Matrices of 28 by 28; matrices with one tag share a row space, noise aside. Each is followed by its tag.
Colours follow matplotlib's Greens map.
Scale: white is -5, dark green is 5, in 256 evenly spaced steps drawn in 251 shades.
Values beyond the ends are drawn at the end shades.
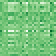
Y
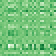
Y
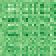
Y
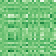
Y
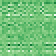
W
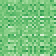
Y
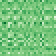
W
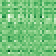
W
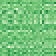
W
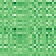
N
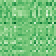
N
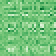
Y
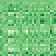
Y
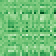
Y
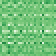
W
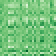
Y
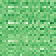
Y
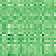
W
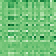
Y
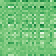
Y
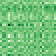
W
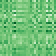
N
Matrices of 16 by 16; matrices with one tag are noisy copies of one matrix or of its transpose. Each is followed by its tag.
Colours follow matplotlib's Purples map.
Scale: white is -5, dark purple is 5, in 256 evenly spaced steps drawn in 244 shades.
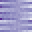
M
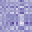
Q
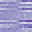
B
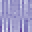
B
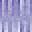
M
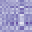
Q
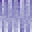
M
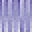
M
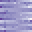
M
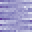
M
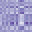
Q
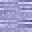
B
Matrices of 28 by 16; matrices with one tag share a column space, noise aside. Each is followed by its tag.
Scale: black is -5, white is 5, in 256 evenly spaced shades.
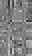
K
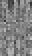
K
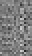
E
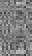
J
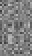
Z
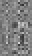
Z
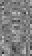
J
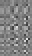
E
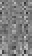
J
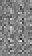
E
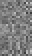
J
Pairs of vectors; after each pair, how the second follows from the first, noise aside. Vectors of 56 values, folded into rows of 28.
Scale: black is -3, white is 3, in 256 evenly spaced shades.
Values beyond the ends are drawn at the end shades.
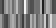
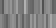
shrunk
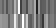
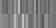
shrunk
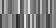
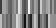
sign-scrambled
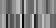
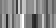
sign-scrambled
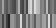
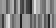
sign-scrambled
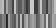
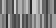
sign-scrambled
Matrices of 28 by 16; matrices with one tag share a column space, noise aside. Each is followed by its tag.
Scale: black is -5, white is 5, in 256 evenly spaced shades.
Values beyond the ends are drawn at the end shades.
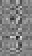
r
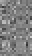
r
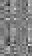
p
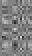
r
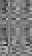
p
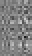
r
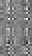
p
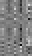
p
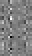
r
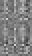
p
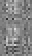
p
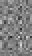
r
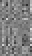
p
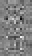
r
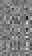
r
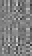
p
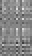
p
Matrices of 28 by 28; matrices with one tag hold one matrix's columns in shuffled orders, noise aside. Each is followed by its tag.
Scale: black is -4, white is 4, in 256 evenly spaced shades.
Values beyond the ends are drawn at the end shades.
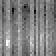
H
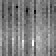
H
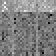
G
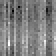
H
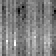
H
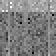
G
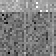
G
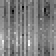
H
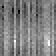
H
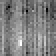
H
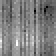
H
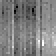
H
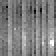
H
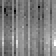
H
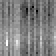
H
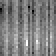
H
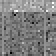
G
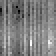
H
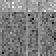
G
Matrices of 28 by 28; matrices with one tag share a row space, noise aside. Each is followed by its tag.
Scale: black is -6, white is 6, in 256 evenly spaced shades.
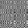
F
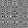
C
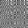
F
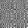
F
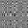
C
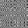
F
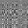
C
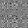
C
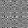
C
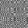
F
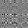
C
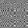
F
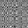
C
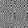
F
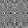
C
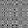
C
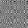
F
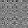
C
